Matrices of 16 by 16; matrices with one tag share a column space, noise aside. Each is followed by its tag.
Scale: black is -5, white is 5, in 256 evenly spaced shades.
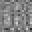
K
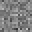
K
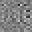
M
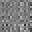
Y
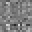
Y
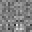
Y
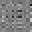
M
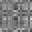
K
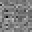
M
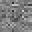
M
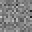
M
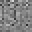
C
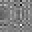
C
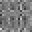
K
